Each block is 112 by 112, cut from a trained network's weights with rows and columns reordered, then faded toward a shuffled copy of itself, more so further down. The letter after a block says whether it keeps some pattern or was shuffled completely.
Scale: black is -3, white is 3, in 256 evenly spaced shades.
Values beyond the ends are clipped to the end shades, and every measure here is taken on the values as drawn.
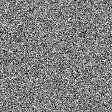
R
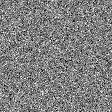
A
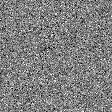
A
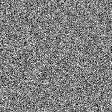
R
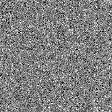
R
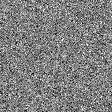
A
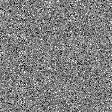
R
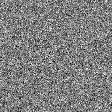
R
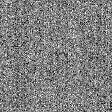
R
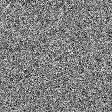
A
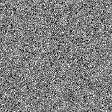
R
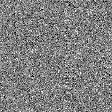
R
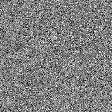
R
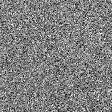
R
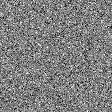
A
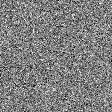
A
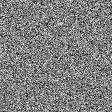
A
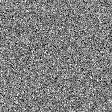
A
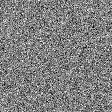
A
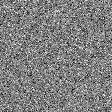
A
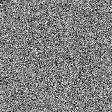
R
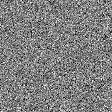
R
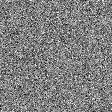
A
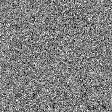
R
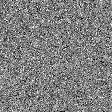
A
